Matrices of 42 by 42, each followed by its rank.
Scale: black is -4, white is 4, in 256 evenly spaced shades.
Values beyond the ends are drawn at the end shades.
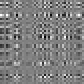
two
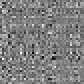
five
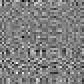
five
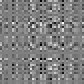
two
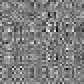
five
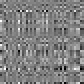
three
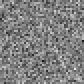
full rank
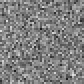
full rank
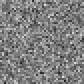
full rank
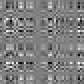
two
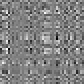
three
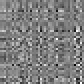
three
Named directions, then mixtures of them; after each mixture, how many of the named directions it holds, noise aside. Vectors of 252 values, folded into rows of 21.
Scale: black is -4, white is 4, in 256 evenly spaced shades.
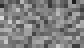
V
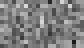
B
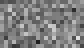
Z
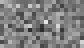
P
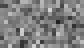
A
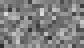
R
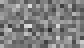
three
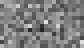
one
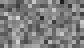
two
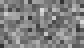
one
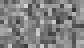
two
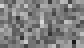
one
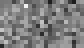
three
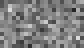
three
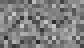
two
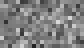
one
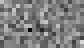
three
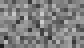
three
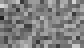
two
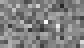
one
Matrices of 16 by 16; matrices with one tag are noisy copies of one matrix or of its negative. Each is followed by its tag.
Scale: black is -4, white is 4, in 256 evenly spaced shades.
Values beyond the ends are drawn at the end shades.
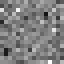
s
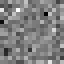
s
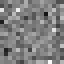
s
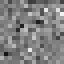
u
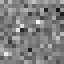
u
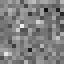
u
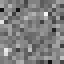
s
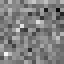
u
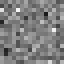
s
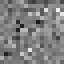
u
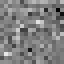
u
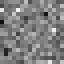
s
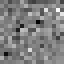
u
